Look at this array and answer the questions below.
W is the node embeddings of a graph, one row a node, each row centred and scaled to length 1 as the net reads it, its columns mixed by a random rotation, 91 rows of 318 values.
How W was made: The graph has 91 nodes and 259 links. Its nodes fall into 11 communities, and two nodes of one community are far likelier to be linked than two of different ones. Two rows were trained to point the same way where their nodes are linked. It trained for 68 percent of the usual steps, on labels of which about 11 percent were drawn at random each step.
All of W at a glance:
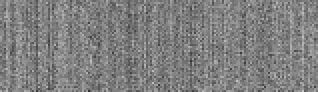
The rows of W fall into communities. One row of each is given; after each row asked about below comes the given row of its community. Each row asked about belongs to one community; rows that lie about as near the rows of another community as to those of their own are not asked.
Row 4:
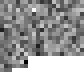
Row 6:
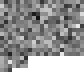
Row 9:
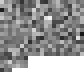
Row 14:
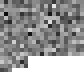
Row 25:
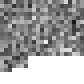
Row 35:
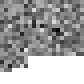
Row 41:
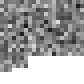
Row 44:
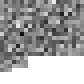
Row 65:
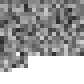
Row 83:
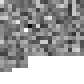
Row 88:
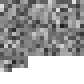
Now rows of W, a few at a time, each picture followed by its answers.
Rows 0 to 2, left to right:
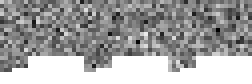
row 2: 41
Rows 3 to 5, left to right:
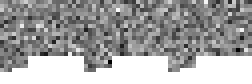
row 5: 83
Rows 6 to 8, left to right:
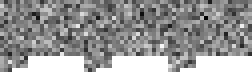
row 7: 65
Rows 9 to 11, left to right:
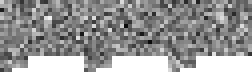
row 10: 6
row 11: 41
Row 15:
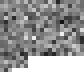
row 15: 65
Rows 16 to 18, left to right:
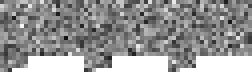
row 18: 9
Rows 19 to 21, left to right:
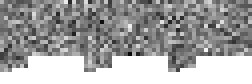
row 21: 35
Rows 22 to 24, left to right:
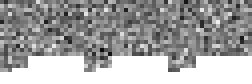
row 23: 4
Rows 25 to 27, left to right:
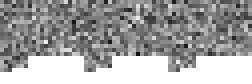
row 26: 41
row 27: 25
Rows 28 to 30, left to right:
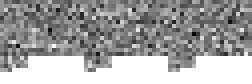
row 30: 4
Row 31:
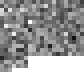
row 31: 4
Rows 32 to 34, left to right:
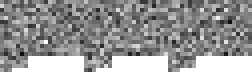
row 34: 9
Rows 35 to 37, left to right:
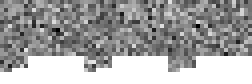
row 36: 88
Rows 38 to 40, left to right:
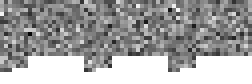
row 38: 25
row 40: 9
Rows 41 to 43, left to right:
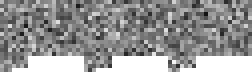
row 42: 65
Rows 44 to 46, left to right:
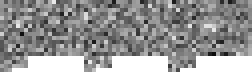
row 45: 44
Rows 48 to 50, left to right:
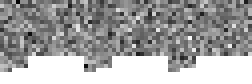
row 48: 25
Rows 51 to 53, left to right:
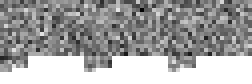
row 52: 4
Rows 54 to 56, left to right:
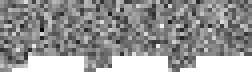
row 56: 35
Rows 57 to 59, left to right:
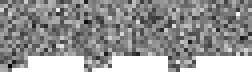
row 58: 65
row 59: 4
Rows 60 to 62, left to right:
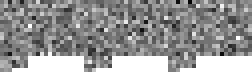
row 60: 6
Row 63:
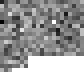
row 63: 35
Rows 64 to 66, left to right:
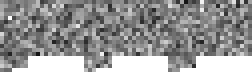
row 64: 6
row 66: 25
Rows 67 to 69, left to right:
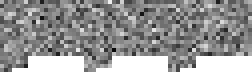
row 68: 9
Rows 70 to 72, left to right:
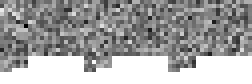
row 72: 14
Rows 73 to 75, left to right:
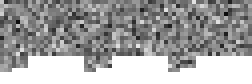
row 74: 41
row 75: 14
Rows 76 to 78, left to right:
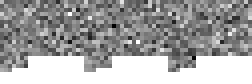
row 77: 83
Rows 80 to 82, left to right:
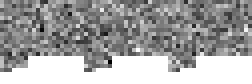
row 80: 6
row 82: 25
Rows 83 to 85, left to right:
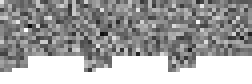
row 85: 9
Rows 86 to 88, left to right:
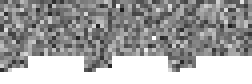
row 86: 14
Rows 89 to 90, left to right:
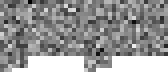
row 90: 88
